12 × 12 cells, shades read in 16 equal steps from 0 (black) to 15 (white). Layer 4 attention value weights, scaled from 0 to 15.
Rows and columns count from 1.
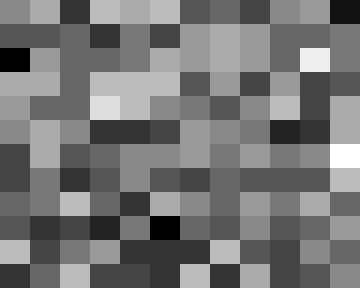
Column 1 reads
8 5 0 10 9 8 4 4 6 5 11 3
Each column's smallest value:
0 3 3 2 3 0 3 3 4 2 3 1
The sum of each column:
73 87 76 79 82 77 85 86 87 74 82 95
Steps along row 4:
same down up same same down up down up down up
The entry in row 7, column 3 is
5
